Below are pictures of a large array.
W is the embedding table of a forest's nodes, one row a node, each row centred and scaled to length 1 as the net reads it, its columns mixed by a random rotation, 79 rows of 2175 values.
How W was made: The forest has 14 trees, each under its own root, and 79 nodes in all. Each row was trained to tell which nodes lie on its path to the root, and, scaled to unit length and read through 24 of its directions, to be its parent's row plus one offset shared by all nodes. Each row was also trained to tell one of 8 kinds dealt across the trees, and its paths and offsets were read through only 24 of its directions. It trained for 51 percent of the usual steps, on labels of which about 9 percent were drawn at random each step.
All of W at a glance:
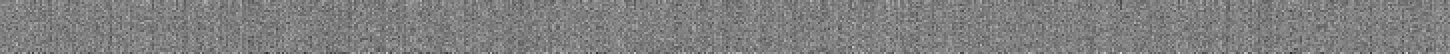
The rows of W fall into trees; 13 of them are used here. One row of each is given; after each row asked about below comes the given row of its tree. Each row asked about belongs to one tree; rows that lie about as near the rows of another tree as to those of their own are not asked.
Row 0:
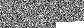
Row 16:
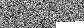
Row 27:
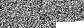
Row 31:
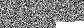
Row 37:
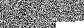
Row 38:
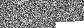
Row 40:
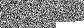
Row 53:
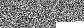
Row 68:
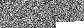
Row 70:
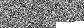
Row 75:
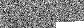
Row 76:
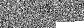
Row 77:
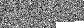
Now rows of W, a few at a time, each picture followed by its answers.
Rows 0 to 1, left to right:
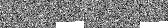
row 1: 0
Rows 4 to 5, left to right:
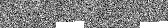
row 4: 53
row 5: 0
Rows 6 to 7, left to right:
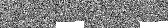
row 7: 31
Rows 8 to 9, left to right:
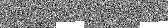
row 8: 75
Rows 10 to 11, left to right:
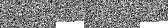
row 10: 37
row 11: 38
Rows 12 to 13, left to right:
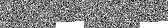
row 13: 0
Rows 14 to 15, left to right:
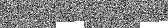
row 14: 68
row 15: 27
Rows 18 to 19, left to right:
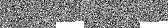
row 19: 76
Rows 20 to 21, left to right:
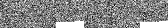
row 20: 68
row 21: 76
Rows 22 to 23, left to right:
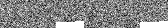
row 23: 16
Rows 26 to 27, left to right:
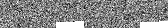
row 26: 40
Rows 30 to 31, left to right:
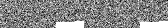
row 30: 0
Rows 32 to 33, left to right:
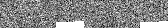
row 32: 53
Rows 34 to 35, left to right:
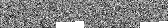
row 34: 16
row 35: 75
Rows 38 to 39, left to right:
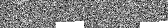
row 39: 38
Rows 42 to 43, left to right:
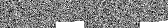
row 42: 37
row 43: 37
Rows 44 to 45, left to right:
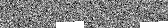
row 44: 40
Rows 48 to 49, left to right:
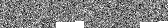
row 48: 16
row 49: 70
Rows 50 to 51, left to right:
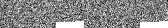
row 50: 38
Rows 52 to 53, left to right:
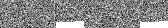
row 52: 31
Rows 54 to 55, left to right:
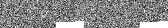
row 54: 16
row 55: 0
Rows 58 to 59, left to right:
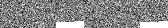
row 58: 37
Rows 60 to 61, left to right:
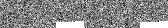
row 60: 76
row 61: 16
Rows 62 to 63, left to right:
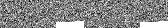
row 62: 0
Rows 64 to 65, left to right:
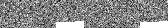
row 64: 16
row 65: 31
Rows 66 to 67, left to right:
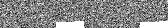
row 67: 38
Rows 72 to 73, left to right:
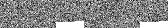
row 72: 68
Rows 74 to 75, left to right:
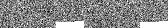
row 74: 76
